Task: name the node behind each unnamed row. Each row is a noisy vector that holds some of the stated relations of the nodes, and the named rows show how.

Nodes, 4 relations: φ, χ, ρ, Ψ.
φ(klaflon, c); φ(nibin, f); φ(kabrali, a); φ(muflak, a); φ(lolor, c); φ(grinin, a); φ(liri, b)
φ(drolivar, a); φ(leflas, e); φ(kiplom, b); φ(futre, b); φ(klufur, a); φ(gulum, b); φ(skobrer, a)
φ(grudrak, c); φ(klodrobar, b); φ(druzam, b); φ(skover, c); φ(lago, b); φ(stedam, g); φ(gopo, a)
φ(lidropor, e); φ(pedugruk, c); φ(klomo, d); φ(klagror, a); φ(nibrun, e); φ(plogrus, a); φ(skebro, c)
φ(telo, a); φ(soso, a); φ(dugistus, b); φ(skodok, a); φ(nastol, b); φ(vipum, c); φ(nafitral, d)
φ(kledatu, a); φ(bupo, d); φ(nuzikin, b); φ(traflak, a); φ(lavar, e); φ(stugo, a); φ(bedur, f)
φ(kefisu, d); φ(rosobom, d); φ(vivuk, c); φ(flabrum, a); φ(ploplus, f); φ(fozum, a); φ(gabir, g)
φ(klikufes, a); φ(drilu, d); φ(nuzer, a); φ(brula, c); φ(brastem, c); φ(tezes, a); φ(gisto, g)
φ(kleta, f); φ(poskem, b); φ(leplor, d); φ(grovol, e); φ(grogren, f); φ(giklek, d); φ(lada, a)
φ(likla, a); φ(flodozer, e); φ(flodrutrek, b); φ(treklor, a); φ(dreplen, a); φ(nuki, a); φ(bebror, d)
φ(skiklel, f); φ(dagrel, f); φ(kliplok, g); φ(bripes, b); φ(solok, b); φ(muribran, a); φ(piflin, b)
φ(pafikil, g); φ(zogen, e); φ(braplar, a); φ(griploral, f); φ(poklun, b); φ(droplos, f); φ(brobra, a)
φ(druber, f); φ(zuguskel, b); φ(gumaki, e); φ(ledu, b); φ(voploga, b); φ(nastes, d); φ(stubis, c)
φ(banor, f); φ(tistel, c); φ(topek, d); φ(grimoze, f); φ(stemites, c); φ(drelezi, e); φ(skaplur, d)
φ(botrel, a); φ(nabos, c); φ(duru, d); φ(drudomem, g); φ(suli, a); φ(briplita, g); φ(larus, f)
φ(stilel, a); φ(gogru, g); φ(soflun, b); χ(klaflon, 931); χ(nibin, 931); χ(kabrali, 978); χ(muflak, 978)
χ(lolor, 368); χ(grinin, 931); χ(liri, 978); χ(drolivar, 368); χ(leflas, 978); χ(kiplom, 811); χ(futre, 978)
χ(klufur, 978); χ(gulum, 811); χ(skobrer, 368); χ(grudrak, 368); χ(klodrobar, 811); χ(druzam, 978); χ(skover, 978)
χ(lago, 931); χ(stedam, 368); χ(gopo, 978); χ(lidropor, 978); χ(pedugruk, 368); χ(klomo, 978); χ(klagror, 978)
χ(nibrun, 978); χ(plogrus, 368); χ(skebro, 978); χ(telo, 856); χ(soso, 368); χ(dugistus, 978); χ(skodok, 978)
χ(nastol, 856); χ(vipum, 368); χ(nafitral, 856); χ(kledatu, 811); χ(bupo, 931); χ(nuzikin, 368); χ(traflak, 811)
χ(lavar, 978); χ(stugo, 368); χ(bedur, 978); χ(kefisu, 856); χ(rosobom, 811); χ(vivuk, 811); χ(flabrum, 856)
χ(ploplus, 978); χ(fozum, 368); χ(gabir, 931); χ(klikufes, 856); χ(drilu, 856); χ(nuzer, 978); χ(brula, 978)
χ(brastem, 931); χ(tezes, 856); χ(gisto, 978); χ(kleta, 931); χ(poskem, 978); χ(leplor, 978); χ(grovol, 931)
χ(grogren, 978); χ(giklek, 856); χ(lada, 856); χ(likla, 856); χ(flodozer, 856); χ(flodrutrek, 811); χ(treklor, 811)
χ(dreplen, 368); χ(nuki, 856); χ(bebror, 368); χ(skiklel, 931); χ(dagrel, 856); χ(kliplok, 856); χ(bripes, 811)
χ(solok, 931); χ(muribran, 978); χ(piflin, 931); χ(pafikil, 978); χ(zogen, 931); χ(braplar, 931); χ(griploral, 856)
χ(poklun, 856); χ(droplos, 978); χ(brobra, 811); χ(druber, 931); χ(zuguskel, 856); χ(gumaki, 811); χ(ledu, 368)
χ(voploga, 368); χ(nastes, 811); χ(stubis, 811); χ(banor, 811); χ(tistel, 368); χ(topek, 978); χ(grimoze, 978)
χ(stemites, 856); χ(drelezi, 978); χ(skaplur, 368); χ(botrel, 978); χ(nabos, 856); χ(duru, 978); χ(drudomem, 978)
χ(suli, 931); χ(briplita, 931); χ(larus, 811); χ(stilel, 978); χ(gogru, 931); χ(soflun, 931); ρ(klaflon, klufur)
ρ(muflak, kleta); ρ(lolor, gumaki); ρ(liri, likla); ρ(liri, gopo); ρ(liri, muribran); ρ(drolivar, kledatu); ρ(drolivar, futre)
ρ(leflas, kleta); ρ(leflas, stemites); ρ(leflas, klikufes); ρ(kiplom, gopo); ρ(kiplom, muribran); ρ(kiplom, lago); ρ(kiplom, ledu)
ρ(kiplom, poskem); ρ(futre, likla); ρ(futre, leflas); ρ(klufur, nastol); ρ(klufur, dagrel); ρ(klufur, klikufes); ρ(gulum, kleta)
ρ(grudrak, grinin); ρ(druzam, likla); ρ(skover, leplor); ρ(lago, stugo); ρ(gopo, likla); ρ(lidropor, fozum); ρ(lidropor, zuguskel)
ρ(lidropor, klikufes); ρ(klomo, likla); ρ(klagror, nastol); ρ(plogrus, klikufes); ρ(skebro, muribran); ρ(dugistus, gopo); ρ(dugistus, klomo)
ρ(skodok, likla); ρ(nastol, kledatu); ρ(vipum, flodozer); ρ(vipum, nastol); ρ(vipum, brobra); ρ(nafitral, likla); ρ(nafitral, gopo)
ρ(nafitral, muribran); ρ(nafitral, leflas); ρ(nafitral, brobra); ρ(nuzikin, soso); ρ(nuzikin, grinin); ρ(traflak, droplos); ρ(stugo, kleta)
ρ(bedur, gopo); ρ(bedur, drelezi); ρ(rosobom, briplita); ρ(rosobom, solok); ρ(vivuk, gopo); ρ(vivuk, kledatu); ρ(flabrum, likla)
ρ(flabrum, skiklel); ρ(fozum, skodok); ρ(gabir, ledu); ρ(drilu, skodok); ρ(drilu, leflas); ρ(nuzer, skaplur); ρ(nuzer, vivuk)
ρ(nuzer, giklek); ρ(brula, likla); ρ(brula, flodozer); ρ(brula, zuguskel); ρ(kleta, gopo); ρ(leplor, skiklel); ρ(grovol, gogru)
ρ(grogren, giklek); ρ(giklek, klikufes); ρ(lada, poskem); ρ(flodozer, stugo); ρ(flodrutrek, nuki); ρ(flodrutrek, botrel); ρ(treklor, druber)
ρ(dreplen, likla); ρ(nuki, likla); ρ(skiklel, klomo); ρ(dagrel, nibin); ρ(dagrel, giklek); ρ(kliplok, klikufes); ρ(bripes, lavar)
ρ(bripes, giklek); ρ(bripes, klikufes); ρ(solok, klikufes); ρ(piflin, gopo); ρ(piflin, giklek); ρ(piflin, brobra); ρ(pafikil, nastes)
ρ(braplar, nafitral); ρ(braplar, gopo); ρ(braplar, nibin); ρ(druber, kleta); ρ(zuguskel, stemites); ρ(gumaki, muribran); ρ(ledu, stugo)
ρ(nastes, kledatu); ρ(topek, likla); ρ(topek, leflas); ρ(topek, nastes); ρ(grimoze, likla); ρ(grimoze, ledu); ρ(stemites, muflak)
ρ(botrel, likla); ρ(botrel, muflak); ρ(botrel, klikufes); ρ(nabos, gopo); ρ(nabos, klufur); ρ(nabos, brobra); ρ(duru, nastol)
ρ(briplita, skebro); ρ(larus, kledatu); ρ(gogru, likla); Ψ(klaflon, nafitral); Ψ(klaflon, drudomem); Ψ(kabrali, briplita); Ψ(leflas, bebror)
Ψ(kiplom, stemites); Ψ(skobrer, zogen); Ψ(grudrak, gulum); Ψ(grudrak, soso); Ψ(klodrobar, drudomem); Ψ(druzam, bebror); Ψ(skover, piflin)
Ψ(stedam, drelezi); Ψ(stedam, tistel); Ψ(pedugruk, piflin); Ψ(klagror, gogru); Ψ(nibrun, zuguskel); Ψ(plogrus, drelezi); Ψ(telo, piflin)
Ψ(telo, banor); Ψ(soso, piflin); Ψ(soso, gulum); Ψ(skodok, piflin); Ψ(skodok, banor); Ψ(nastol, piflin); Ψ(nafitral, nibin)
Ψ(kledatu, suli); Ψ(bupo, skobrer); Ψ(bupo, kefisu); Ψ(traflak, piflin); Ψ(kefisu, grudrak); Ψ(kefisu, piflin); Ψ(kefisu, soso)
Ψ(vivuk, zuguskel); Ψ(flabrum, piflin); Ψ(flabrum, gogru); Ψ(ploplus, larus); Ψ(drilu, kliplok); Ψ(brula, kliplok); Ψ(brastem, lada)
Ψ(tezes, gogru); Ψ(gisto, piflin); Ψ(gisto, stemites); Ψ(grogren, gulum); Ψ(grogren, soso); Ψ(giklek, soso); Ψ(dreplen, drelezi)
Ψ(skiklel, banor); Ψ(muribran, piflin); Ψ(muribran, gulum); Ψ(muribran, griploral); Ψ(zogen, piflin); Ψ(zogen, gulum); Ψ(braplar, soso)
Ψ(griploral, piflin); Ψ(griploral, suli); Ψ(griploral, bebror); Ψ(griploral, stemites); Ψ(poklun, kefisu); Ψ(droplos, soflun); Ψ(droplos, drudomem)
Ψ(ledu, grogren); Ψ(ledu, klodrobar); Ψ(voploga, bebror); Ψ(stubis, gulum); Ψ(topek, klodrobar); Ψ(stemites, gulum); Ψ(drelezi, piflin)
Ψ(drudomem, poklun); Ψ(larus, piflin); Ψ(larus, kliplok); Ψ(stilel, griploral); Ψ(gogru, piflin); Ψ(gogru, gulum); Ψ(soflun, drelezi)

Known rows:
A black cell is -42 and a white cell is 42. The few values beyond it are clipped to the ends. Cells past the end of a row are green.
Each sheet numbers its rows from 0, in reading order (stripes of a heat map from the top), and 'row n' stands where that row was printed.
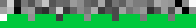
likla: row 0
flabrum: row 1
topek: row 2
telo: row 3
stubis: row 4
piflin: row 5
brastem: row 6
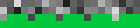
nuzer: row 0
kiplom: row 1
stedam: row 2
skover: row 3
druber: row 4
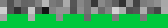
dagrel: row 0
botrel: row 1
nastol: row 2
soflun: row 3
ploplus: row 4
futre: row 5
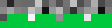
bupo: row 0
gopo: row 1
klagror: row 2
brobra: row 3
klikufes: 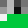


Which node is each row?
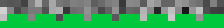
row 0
skiklel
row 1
stemites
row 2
drilu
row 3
gumaki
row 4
rosobom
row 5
skodok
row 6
muflak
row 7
larus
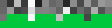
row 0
traflak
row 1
briplita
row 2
grinin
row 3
tistel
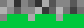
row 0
giklek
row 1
suli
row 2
flodozer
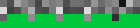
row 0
lidropor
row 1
grovol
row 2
kliplok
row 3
leflas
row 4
nuzikin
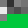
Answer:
pafikil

